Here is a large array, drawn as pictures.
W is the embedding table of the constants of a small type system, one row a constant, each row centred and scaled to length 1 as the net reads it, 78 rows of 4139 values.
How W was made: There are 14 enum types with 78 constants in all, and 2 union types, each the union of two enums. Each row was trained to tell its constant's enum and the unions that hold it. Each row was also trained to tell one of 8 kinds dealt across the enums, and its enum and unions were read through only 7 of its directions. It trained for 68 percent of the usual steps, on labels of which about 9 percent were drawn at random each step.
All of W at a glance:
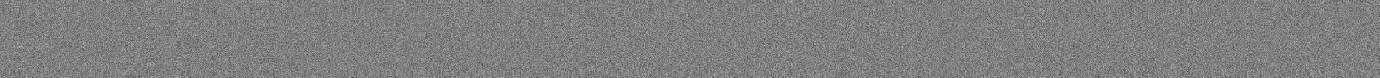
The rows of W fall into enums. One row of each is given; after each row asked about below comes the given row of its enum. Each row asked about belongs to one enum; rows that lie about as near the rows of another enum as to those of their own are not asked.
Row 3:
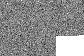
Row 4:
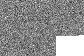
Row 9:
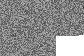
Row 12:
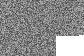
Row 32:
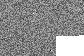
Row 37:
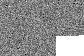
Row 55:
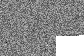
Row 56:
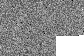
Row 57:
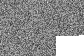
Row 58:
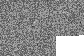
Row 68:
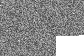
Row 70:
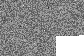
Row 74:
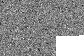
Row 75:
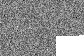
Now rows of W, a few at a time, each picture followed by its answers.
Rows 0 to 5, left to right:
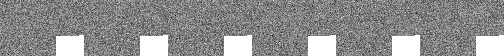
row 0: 74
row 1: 57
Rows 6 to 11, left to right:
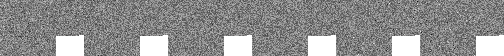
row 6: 12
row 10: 75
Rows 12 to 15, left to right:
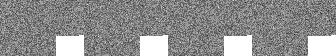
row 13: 74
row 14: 56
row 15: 57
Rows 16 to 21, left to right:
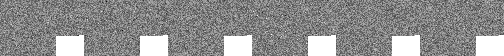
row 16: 56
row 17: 68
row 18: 9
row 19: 70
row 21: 37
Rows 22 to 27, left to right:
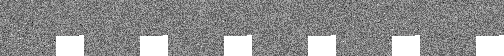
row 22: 58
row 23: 55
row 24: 57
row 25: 57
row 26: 74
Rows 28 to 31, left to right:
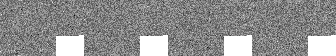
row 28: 56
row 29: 55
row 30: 37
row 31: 9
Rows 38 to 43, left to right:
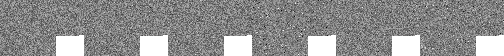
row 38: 70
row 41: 9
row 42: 55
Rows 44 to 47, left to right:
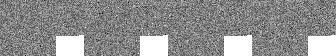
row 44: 70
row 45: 55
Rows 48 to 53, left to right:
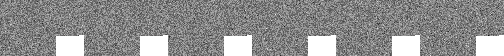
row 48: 70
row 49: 56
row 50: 74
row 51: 55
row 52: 75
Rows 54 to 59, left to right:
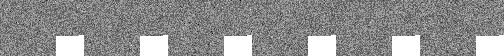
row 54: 57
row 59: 70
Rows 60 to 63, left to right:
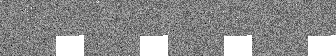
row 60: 58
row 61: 56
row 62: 37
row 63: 9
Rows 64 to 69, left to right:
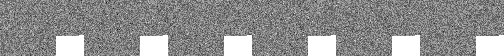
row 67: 37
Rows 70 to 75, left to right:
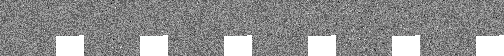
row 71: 58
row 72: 58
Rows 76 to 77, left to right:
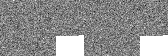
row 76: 37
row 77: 74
